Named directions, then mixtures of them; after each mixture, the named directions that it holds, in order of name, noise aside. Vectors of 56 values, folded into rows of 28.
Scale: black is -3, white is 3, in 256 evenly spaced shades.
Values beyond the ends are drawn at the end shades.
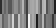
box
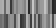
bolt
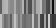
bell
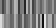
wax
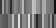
bolt, box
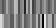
wax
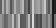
bell, bolt, box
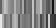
bell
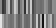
wax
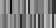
bolt, wax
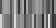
bell, wax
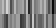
bell, bolt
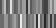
bell, bolt, wax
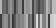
bell, box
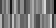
bolt, box, wax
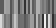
bell, wax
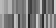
bell, box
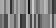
bolt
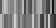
bell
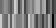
bell, box, wax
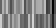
bell, bolt, box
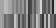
bell, box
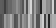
bell, box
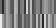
wax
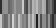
bell, box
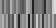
bolt, box, wax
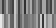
wax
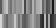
bell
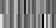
bell, wax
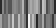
box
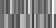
bell, bolt
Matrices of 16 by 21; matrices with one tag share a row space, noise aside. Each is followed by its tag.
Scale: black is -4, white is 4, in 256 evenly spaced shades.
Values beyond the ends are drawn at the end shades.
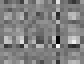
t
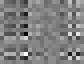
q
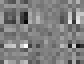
q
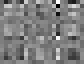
t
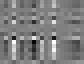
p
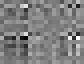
q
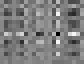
t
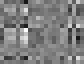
q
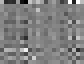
q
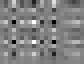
p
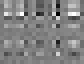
t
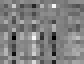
p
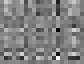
t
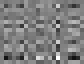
t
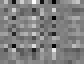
p
